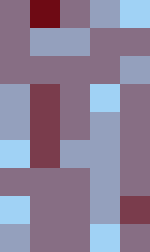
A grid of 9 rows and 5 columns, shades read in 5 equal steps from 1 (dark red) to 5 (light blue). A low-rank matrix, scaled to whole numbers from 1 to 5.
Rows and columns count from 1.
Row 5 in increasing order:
2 3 3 4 4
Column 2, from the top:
1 4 3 2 2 2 3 3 3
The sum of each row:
16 17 16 17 16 18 16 17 18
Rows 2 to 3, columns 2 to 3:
4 4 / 3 3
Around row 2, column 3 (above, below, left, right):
3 3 4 3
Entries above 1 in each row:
4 5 5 5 5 5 5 5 5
